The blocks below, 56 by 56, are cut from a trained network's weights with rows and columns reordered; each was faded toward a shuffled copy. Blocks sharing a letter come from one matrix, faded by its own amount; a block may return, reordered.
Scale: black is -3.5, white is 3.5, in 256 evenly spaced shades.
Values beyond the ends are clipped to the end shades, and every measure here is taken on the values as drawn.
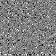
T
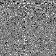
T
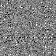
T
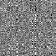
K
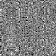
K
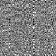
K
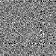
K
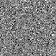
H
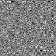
K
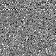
H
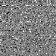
H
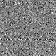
H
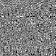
K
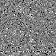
T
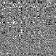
K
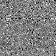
T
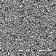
T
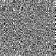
K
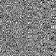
K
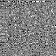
H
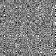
K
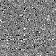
T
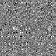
K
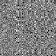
K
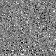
T
